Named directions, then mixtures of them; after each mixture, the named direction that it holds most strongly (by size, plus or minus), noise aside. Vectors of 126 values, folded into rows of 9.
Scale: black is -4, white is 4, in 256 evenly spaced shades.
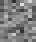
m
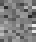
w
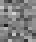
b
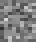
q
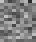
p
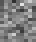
m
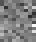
w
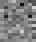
m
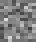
q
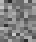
b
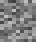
p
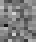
b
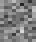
m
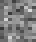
q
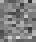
p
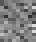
w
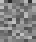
p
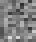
q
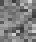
m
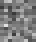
b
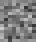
q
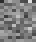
p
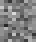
b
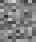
p
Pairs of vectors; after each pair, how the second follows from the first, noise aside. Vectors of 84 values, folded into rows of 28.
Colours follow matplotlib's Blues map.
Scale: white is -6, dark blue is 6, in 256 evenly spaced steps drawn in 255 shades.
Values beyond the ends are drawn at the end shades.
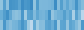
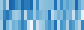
scaled up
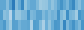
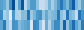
scaled up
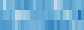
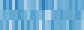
shuffled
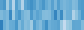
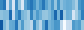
scaled up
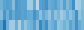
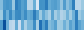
scaled up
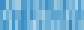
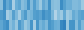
shuffled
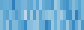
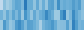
shuffled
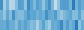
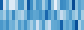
scaled up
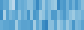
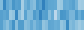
shuffled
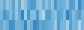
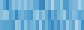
shuffled
